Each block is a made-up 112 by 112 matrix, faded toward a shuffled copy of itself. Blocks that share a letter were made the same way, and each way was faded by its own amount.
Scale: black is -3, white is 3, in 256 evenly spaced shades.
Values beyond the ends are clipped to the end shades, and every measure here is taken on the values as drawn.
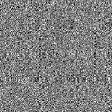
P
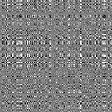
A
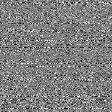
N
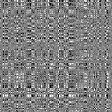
A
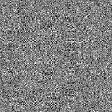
P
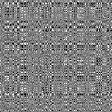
A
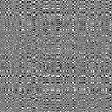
A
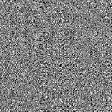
P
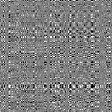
A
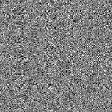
P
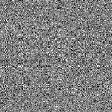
P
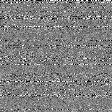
N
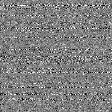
N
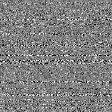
N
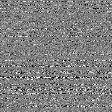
N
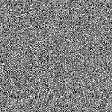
P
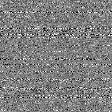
N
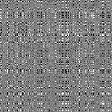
A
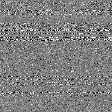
N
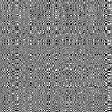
A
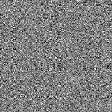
P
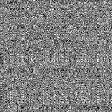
P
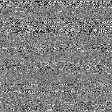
N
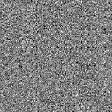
P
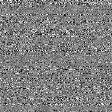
N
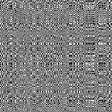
A
